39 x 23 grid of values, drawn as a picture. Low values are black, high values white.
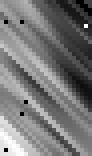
The ninth with the lowest average is the top right. Six lone cells stand out: one far higher and five far lower than their neighbours. Neither half mirrors the other. The bottom left is the ninth with the highest average. Values rise toward the bottom left.
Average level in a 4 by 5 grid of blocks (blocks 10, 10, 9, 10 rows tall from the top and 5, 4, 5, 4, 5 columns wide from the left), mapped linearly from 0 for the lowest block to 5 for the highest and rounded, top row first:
33200 | 33210 | 32221 | 54322
